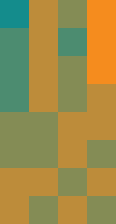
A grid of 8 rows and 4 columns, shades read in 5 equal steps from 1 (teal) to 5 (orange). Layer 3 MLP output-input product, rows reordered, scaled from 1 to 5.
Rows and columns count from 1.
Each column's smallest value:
1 3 2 3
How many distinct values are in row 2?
3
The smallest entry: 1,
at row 1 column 1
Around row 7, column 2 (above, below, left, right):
3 3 4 3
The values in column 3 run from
2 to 4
